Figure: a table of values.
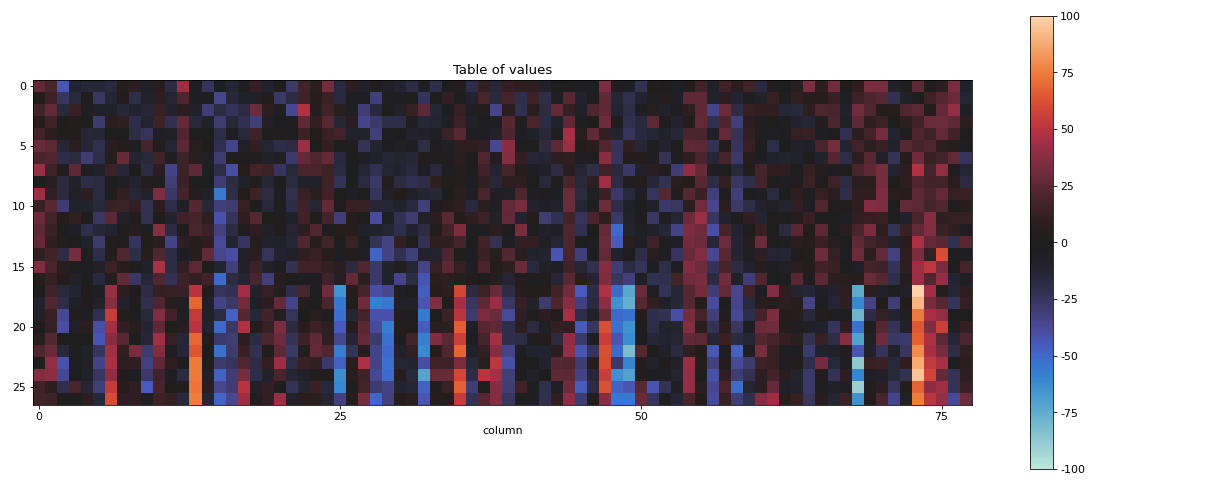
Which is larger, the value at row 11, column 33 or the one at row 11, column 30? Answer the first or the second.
the first
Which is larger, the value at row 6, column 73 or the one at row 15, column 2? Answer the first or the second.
the first
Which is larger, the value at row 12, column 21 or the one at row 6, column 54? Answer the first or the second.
the second
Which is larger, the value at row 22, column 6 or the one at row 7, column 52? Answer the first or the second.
the first
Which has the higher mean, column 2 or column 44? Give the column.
44
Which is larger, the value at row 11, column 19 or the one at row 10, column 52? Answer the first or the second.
the first
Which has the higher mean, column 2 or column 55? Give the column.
55
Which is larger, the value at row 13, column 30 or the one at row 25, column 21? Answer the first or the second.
the first
